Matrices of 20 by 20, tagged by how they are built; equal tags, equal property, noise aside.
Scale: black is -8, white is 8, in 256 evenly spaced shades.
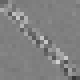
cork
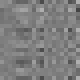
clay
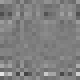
clay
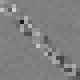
cork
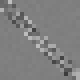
cork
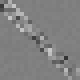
cork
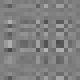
clay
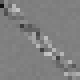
cork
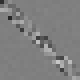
cork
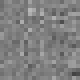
clay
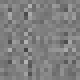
clay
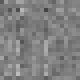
clay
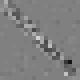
cork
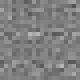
clay
